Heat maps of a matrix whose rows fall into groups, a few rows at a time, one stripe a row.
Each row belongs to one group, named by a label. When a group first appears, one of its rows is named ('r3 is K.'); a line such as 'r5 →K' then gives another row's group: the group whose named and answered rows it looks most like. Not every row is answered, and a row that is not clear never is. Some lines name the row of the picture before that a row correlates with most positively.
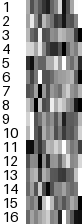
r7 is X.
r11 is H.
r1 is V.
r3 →H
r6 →H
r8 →H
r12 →X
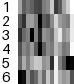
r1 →V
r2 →X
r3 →X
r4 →X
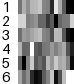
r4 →H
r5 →H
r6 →V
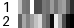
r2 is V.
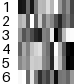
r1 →H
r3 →V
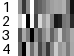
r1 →H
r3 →X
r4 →X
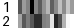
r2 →V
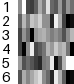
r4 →H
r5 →V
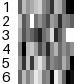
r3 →V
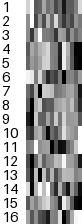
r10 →X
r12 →H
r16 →V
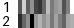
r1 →X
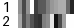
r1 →H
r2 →V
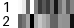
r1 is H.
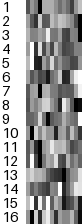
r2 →H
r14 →V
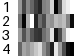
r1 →V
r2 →H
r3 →V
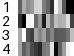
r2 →H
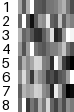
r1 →H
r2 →X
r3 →V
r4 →H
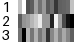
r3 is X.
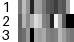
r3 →X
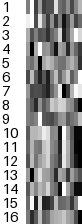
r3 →V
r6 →X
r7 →V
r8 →H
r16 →H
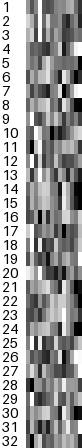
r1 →H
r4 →V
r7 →V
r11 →H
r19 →X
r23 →H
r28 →H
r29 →X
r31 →X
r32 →H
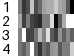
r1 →H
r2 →V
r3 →X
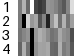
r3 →X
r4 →X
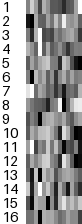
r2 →H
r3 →H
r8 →V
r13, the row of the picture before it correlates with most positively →3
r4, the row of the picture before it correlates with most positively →1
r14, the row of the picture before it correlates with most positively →2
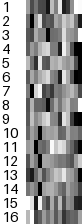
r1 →V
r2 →H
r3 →X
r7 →H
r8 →X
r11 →H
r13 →H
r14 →X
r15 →H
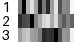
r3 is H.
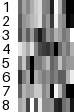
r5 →X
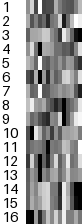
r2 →V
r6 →X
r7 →H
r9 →V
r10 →H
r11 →X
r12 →X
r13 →X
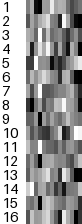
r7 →H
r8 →H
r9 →X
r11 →H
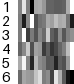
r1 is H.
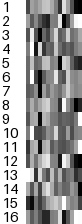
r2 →V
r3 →X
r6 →X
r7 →X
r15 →H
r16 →V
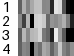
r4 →X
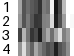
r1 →V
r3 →X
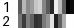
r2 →V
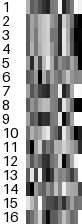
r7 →V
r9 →V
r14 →H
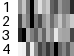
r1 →X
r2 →X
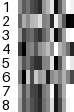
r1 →V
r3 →V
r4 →H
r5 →V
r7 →V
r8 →V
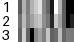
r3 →X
